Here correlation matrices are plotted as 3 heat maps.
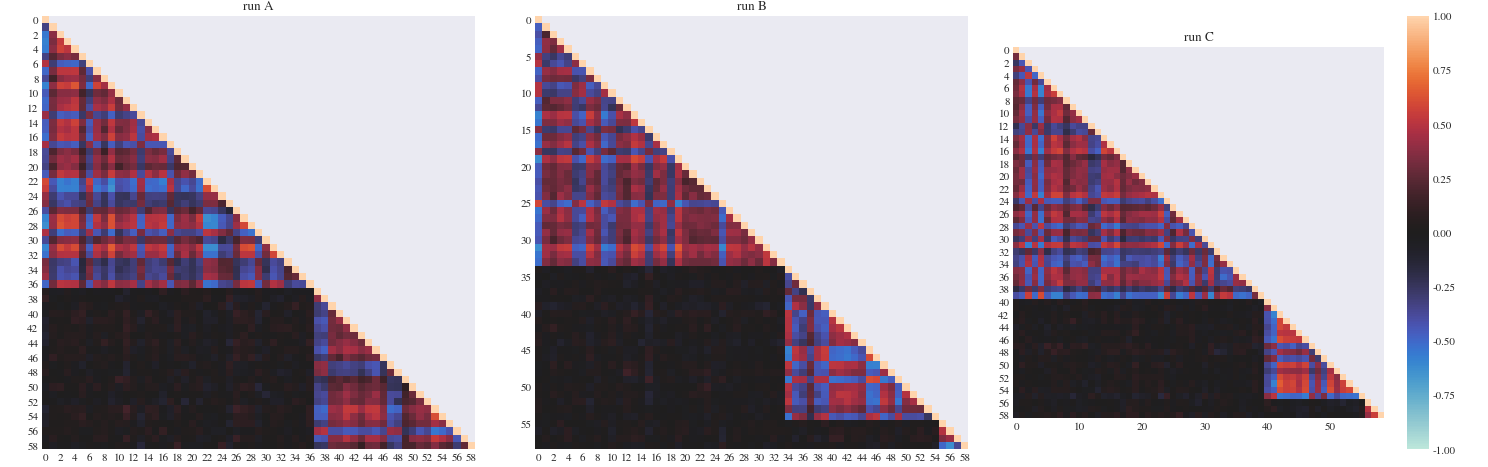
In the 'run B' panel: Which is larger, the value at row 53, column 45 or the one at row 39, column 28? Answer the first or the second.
the second
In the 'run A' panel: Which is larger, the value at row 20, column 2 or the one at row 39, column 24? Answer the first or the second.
the first
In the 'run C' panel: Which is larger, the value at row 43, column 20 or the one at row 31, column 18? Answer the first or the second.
the second
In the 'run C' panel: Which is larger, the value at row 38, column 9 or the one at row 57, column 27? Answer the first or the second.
the second
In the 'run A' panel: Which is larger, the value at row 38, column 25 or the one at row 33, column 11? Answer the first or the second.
the first
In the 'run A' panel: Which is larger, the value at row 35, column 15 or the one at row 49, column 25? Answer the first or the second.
the second
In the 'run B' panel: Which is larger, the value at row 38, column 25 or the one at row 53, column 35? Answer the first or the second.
the first
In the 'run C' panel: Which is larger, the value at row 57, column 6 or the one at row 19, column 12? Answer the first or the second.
the first
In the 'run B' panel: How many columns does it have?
59
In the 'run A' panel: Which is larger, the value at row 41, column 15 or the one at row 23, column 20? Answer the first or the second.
the first
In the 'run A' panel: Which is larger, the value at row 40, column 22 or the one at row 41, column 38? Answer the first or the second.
the first
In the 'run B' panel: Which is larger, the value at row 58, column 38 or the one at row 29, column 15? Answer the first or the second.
the first
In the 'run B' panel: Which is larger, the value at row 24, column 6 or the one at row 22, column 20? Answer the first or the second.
the second
